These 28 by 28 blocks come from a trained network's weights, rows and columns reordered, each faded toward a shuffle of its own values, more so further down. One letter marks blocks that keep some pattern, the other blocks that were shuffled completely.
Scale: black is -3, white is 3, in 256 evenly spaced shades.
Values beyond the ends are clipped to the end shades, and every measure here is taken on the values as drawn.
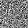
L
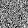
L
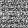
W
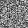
L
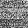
W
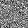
W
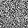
L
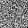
L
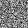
L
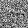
L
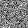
L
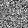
L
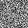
L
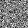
L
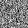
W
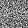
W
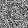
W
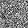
L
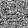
W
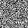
L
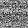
W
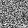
L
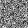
L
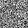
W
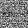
W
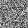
L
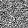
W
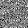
W
